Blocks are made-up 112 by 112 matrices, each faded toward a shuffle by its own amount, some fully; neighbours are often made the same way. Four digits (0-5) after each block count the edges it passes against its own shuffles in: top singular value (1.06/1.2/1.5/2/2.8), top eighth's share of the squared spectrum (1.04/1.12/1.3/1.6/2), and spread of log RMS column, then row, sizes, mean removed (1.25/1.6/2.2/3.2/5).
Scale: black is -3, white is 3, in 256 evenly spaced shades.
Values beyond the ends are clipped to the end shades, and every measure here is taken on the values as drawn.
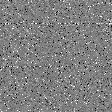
2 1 0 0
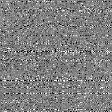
4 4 2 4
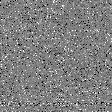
2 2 0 1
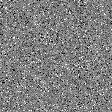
2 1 0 0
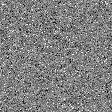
0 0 0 0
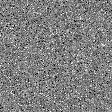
0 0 0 0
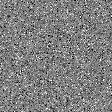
0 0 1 0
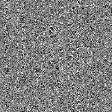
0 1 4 0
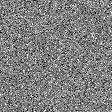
0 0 0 0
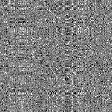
5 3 2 2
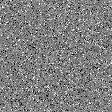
3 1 0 0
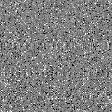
4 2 1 1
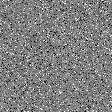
0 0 0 0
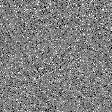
3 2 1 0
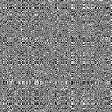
5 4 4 4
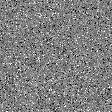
2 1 1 0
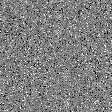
1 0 0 0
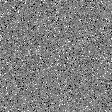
1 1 0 0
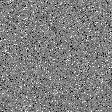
1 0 0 0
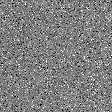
1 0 0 0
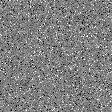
1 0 0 0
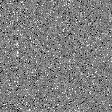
3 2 1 0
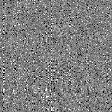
4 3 2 2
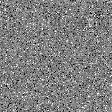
3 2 1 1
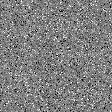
3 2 1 0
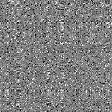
4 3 2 2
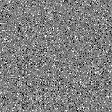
4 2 1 1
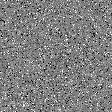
2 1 0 0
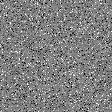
3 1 0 0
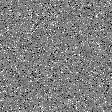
2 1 0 0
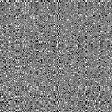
5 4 3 3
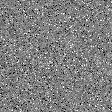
2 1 0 0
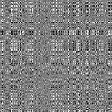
5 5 4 4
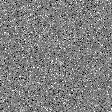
2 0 0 0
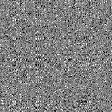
4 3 2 2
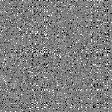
4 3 2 3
